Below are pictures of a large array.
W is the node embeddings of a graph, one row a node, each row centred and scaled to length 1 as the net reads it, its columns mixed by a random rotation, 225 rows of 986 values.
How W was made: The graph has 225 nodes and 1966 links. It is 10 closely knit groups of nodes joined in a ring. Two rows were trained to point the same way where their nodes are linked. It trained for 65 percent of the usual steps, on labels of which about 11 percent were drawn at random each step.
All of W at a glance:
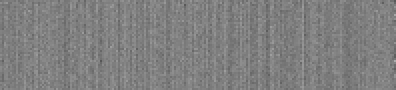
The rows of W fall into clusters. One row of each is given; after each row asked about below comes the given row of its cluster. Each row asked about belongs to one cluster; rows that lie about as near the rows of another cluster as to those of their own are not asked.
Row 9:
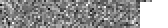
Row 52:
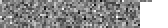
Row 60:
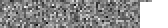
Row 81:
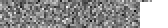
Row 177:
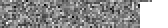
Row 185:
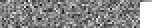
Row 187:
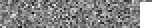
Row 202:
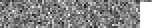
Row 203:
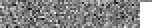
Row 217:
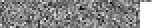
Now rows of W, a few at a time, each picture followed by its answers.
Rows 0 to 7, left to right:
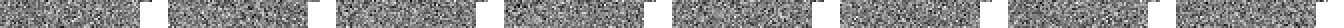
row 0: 187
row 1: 217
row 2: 81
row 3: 81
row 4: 187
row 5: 9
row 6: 187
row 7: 185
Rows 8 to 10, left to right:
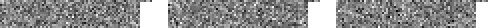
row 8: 9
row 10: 202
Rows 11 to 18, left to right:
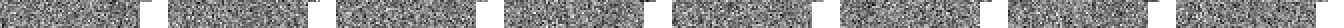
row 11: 217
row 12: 185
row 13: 217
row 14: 202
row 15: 217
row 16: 187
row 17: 202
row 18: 177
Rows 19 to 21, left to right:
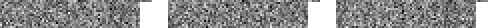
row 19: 217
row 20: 177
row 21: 217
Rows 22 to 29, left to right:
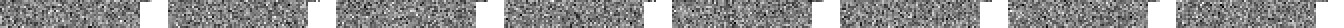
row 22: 60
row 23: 185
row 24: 187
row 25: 52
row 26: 202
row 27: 177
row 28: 203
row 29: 177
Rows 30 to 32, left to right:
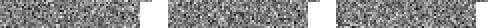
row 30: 203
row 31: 52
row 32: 217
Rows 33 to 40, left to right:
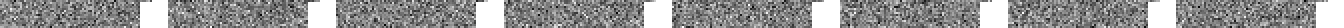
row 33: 9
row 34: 202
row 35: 185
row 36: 60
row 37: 217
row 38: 81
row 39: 81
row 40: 203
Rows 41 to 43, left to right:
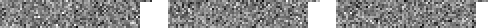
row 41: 9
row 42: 81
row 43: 81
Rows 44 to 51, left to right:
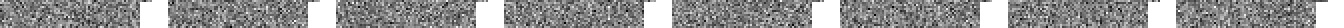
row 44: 9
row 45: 60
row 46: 203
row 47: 9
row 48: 185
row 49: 60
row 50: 177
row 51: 202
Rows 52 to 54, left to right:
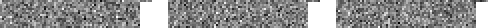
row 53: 187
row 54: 202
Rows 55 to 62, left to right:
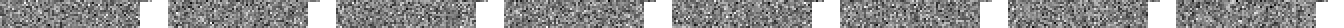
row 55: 185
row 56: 81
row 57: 203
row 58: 202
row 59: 9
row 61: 60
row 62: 81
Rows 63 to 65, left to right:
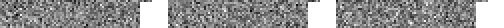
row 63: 81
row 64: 185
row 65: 217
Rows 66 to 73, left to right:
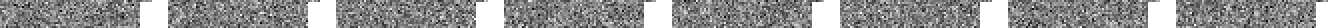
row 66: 203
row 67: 187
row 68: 185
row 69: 60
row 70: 202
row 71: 185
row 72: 60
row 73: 81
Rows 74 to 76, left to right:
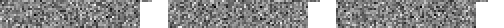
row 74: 60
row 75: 177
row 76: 217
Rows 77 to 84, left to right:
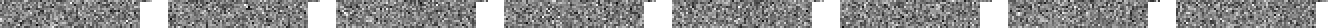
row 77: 60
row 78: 217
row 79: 81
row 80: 52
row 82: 177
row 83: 81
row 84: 217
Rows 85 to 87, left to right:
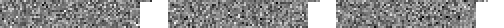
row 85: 9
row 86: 177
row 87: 203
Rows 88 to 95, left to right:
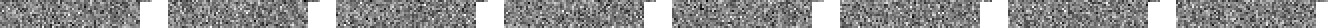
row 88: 202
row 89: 202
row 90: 185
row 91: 9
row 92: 203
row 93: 177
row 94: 185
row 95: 60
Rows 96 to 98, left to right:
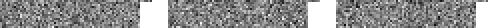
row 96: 177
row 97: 217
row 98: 81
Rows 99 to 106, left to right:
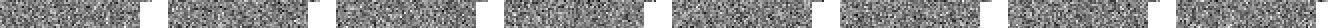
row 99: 203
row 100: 60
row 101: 217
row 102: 81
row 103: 187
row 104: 52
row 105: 185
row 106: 60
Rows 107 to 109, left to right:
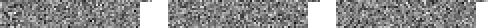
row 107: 81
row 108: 52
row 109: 60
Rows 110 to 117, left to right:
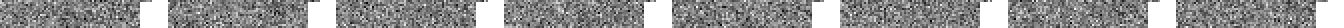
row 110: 52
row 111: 202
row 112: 185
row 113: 9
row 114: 60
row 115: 81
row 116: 202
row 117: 217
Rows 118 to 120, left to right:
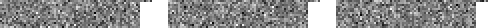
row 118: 9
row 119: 9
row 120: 185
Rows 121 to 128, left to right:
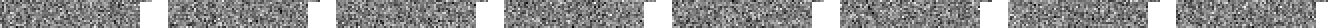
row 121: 217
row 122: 177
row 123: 177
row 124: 81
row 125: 60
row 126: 187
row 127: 52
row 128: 9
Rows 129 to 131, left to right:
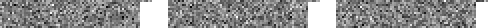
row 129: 203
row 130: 203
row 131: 185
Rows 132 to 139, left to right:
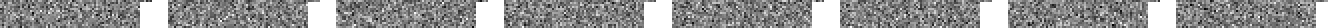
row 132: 187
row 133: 217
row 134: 81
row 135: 177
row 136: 177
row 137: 217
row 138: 177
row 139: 203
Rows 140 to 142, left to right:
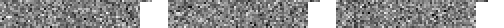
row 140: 52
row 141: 81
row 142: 187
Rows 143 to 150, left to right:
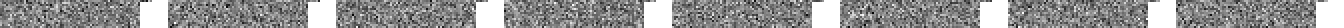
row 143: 185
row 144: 177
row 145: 52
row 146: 9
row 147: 52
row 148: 187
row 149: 81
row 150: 60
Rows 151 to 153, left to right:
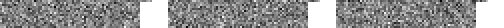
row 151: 203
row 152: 60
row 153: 202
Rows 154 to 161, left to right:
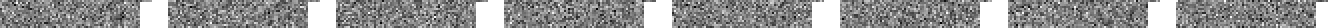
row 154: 203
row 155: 203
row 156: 217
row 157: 187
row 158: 203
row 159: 52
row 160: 81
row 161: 52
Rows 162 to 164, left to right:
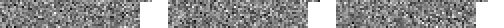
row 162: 203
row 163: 187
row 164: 52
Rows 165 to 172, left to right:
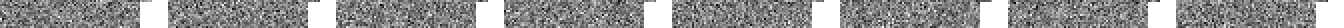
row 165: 203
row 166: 187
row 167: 177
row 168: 217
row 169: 177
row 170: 202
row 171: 187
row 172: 177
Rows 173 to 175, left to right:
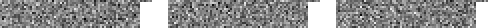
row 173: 52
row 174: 177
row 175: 185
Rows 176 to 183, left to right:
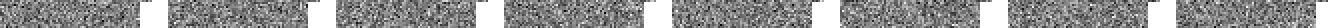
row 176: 203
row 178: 177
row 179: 203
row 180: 185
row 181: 202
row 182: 185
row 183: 177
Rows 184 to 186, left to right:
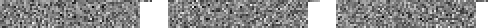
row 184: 177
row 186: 52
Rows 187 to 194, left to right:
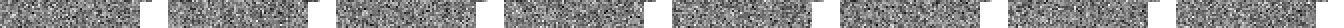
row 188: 202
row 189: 60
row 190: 202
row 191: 217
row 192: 60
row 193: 81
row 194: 9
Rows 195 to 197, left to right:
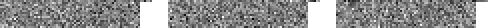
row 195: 9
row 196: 52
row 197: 202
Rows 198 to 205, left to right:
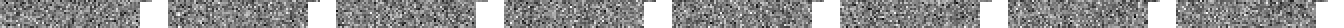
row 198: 81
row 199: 81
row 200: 217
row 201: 187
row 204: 202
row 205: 202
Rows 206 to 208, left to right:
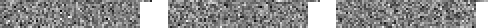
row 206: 177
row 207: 177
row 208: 203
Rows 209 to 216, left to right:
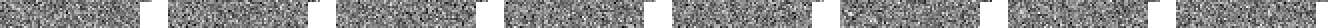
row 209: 217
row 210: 185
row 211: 52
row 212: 217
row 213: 203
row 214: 81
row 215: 202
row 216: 177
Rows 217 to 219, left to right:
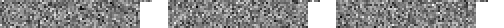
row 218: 187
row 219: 177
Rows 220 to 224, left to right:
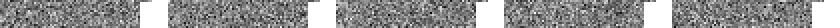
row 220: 60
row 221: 52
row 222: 9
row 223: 202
